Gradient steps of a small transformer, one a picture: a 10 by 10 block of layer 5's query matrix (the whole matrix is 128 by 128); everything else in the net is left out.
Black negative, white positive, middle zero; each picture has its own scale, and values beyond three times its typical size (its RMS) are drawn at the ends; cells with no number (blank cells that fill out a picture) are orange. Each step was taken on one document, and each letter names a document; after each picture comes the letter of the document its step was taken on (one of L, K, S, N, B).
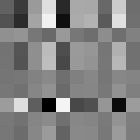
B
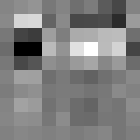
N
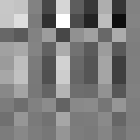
B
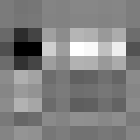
N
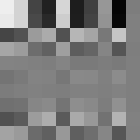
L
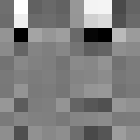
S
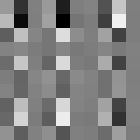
B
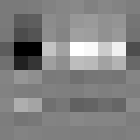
N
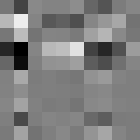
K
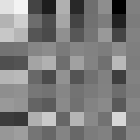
L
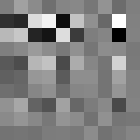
L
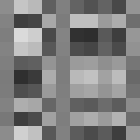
N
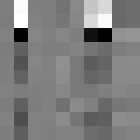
S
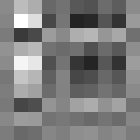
N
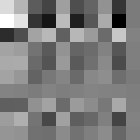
L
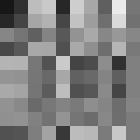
B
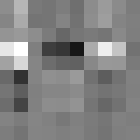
K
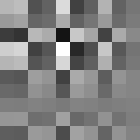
B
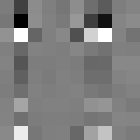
S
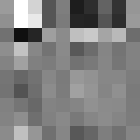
N
